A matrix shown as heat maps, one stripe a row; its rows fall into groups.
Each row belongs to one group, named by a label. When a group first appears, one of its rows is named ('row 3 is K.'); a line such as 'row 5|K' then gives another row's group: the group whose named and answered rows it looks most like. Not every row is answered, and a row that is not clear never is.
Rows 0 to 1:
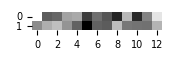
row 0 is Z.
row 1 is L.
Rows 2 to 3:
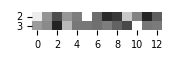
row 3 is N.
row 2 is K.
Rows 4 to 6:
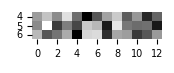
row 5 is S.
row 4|L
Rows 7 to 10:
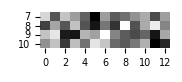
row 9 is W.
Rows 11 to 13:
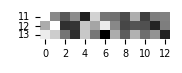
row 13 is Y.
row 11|K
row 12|W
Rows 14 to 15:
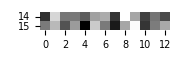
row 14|S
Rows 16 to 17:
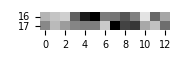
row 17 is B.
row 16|L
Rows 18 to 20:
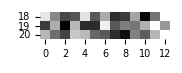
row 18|Z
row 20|Z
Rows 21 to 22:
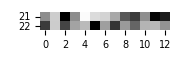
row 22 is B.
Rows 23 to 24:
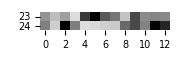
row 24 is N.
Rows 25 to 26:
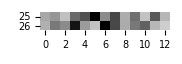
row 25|L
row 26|Y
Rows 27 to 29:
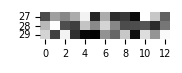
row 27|B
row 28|W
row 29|L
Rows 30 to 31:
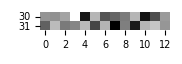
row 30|K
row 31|B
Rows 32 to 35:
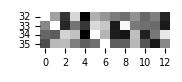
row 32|K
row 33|S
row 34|K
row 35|W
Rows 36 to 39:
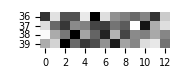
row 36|W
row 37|Z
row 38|Y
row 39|B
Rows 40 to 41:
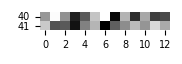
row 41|Y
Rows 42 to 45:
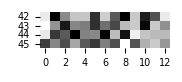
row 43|Z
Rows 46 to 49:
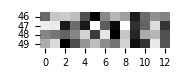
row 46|L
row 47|S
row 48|B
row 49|S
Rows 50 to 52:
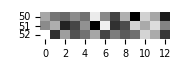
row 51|B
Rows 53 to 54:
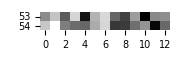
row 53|K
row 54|W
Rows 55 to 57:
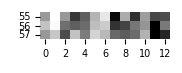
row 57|N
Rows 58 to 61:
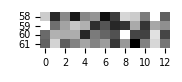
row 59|Z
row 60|S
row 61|B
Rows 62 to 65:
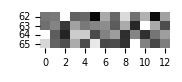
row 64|Z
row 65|K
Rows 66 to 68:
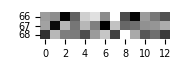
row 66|N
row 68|S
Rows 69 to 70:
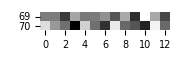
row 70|Y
